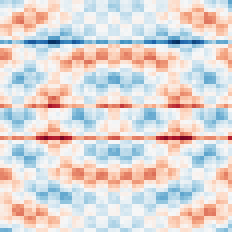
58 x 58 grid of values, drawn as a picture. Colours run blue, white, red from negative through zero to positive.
Rings spread out from the centre. Rows 11, 27 and 35 differ from the rows beside them. No overall slope runs across the table. The histogram is bell-shaped. Stripes running across repeat 6 times from top to bottom.
